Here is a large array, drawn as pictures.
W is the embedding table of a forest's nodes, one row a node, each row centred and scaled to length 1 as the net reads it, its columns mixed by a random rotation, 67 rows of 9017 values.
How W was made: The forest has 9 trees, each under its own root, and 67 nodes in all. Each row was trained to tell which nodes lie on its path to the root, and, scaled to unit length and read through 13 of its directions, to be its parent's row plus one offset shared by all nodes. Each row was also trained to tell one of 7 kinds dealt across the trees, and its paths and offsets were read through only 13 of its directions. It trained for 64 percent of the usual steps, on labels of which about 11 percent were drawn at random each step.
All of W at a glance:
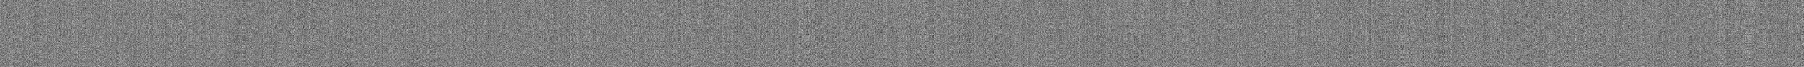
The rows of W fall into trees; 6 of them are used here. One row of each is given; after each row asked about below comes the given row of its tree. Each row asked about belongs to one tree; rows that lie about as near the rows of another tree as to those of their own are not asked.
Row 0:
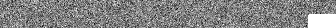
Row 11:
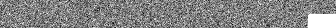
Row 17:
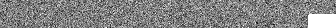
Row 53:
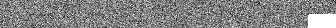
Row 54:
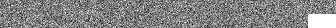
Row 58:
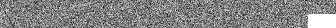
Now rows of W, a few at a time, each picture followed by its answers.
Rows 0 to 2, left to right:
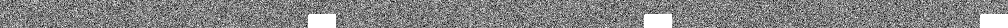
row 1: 0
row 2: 54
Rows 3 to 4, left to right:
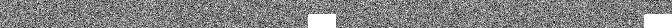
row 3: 53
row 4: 0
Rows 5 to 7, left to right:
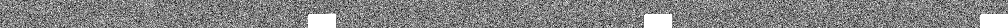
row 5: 53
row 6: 17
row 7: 0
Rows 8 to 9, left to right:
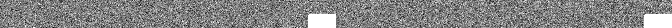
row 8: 54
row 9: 0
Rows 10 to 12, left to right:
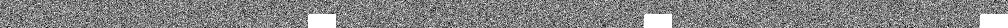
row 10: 54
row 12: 54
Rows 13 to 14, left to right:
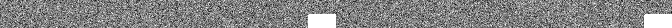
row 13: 53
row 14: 17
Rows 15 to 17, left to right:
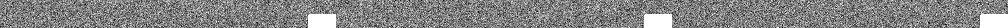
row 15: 17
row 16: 11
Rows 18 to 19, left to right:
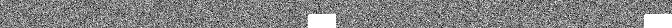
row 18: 0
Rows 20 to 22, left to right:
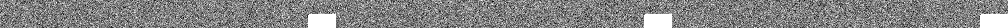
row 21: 0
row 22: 58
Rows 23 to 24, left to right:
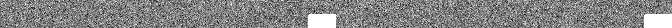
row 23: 0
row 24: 0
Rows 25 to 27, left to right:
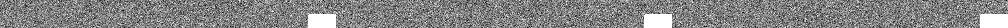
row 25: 58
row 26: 58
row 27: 54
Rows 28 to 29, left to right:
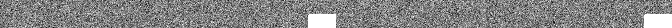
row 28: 54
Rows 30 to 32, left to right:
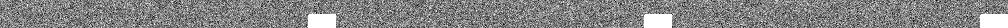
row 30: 0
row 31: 11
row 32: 0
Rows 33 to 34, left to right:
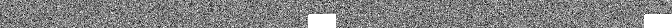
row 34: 58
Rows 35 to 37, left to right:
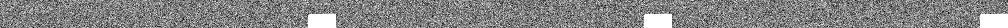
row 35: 53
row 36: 53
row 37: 53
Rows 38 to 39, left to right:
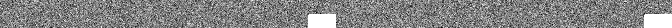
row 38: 0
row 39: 53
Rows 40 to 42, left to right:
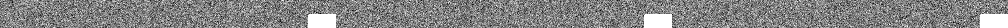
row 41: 54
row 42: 53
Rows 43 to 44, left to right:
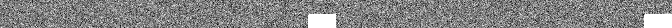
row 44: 53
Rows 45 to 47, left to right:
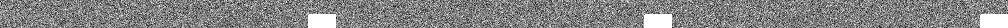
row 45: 58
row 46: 58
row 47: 54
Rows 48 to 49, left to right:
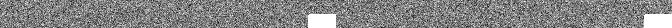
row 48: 0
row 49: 58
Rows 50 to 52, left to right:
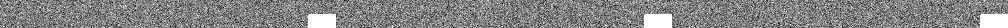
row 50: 53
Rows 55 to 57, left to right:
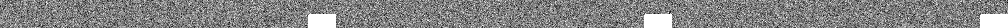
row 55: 11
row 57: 53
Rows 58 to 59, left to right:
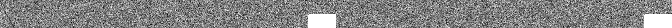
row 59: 58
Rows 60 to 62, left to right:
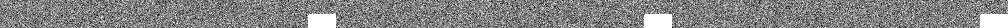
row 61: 53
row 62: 54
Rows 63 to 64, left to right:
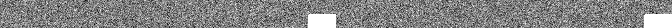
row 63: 11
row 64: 0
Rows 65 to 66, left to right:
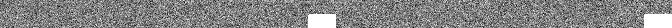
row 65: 58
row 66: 53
